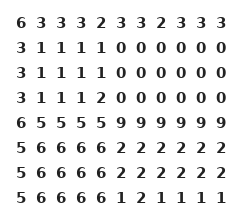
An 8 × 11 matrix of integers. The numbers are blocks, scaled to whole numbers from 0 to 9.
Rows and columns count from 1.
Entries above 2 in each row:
9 1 1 1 11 5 5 5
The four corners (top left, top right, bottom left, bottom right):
6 3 5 1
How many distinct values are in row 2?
3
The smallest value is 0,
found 18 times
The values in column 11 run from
0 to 9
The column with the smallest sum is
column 8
